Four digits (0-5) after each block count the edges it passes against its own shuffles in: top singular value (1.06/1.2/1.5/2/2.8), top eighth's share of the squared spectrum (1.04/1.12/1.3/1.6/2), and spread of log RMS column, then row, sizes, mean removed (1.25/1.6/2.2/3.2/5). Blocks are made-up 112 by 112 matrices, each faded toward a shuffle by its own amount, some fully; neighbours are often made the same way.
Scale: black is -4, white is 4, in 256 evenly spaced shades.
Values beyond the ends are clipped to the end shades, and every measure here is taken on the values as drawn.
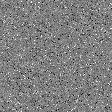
0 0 0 0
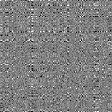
5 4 3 3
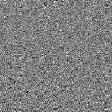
4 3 2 2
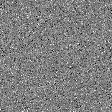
1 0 0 0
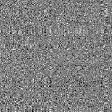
4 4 2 2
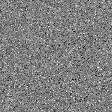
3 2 1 0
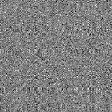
4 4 2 2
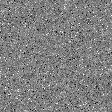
1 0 0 0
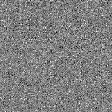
4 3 1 1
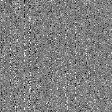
2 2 3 0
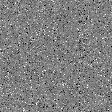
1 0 1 0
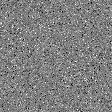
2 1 0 0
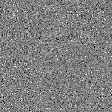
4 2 1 1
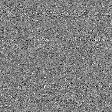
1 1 0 3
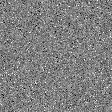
0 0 0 0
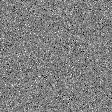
0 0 0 0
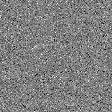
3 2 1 1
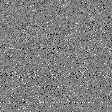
1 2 0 2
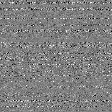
2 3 0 4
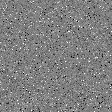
0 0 0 0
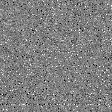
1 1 0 2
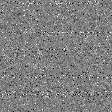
2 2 0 3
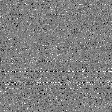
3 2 0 3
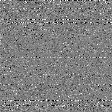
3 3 0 3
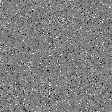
3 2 1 0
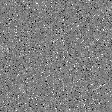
3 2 1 0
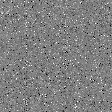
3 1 1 0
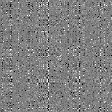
5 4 3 2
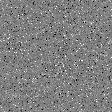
0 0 0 0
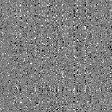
4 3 3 2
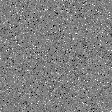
2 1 0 0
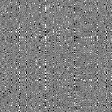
5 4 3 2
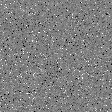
0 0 0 0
